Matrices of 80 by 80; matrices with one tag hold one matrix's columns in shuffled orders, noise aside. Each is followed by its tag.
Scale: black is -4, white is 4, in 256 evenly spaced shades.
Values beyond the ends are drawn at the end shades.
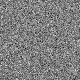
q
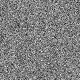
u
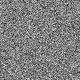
u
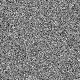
u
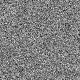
u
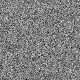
q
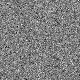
q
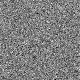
q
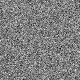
q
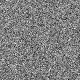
q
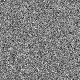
q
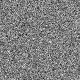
u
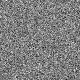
q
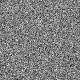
q
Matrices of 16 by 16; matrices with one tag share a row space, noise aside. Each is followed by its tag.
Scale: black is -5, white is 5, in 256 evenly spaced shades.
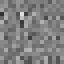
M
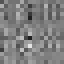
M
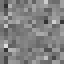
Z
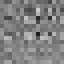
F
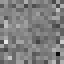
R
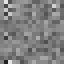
Z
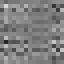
R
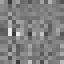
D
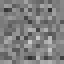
F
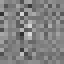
M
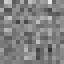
F
